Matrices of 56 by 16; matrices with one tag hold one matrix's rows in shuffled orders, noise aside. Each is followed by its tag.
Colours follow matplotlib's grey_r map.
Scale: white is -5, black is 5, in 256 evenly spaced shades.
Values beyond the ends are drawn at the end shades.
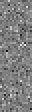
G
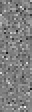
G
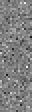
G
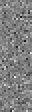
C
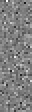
C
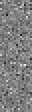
G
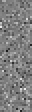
G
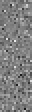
C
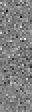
G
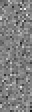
G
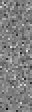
G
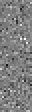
G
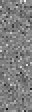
G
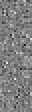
C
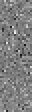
C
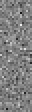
G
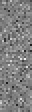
G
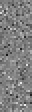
G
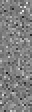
G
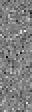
G
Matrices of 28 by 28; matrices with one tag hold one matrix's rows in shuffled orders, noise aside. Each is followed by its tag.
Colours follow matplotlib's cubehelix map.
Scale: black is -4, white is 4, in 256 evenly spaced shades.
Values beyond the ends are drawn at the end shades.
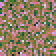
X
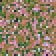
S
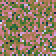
X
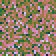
S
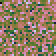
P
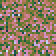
S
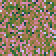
X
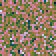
X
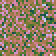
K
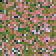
S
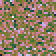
P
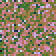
S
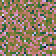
K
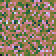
S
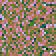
K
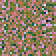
K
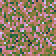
X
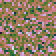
P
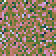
K
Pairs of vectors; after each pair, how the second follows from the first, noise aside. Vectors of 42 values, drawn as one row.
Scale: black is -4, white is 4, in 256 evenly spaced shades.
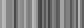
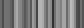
wrapped around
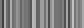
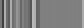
partly zeroed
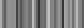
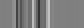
partly zeroed
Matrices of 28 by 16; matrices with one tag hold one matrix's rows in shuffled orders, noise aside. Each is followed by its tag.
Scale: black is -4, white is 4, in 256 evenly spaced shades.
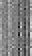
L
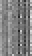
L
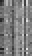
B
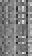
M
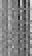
L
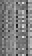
M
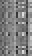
M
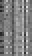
B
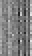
L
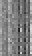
L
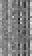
L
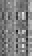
M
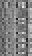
M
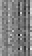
L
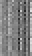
L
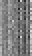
L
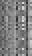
M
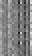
L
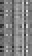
B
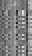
M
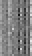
L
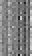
L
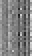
L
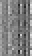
L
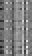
B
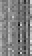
L
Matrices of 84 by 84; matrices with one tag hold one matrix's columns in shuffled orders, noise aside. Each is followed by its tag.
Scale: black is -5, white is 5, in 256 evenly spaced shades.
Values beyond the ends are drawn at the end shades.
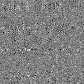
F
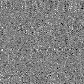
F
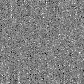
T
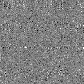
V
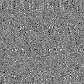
F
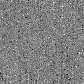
T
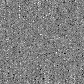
T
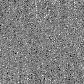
T
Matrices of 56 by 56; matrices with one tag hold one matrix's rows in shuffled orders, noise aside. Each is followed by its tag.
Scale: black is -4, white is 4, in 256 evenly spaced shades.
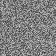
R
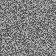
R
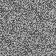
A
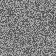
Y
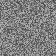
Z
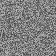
Y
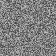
Y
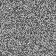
Z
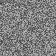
A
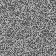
Y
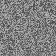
Y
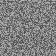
Z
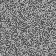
R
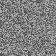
A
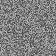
Z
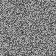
Z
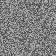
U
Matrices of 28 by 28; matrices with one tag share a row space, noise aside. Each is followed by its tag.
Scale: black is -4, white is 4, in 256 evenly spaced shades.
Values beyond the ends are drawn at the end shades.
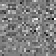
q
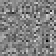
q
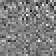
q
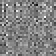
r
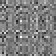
r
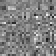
q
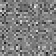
r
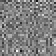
r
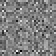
r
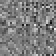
q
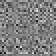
r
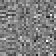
q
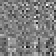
q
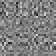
r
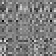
r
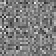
r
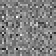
r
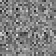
r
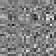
q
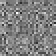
r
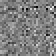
q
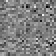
q
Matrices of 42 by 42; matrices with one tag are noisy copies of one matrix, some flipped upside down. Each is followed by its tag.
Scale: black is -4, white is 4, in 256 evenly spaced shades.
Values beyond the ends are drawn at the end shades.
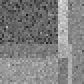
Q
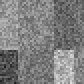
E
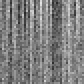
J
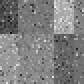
E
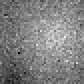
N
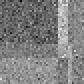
Q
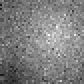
N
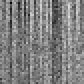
J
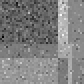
Q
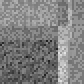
Q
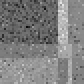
Q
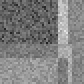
Q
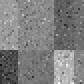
E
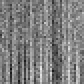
J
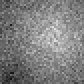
N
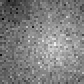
N
